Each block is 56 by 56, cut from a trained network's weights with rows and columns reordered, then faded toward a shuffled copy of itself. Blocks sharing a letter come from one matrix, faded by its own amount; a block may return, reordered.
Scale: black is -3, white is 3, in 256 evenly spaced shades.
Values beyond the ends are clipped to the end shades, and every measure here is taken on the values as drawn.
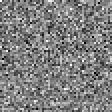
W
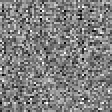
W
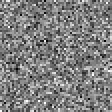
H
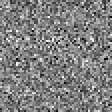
W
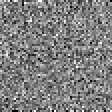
W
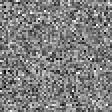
W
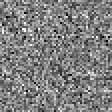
W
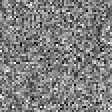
W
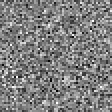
H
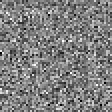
H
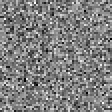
H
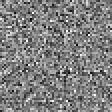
H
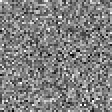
H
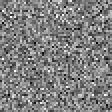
H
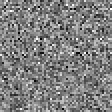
W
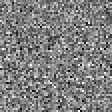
W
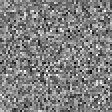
H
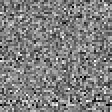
W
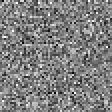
H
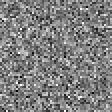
H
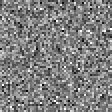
H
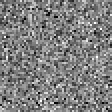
H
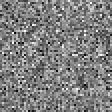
W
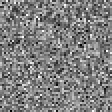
H
